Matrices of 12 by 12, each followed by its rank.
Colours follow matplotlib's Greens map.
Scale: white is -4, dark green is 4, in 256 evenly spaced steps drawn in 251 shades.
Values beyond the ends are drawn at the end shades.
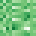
two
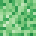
full rank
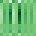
one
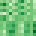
two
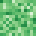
full rank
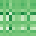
one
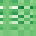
one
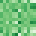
two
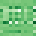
two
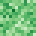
full rank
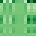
one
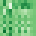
two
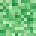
full rank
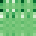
one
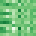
two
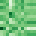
two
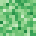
full rank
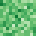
full rank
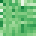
two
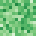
full rank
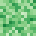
full rank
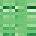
one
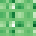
one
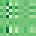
one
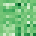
two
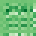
two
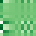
one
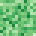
full rank
